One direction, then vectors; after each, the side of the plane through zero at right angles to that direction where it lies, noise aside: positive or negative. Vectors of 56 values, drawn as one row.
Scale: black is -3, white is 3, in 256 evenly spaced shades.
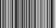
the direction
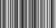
positive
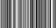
negative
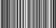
negative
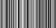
negative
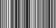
positive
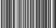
negative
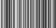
negative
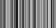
positive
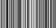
negative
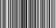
positive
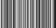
negative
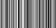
negative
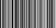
positive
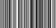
negative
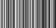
negative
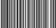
negative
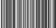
negative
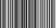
positive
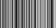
positive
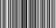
positive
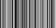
positive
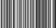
negative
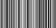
negative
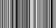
positive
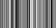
positive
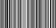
negative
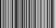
positive
